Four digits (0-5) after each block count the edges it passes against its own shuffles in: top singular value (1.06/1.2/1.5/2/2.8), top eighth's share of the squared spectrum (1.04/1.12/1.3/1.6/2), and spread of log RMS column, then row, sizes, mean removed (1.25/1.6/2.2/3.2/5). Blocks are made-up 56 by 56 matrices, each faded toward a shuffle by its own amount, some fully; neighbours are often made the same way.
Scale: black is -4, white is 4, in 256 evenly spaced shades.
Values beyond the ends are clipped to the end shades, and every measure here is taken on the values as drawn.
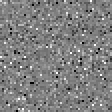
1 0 0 0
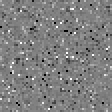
1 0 0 0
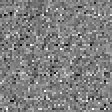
1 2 0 2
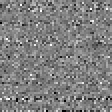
2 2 0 3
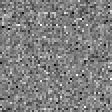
0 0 0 1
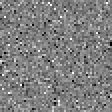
0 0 0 0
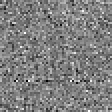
1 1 0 2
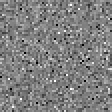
0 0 0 0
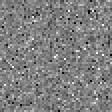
0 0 0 0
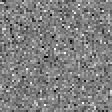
0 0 0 0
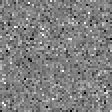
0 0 0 0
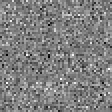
1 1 0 2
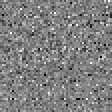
1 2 0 2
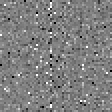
3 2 1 0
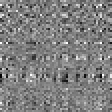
4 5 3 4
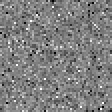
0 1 0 0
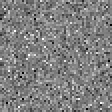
1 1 0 0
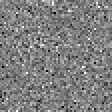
1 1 0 0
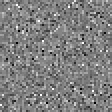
2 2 0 1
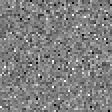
2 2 0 1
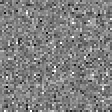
2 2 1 1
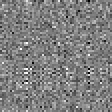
4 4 2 2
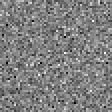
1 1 0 0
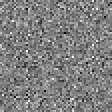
3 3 1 1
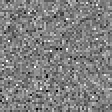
1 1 0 0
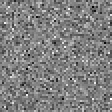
2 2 0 0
